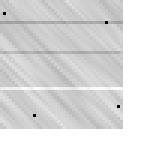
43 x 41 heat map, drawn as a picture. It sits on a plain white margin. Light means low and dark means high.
Lone odd cells: 4, each higher than its neighbours. Average level on the scale: 20%. Histogram: skewed, a long tail of high values. Odd lines: rows 8, 18 and 30.
